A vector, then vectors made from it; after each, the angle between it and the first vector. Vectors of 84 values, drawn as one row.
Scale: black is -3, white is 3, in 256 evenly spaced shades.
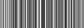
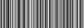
partly opposed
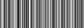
partly opposed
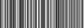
partly aligned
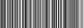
orthogonal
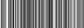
partly aligned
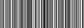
partly aligned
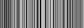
nearly opposite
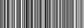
partly opposed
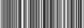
orthogonal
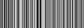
nearly opposite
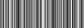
partly opposed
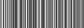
nearly parallel
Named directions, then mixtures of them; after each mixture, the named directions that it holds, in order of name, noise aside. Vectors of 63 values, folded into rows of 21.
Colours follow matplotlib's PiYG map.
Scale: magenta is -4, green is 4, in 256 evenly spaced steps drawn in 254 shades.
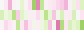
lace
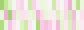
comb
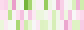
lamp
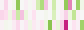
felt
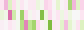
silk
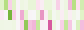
silk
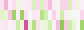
lace, silk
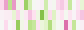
lamp, silk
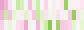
comb, felt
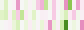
felt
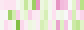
lace, lamp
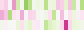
felt, lamp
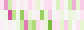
silk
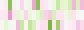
lace, silk
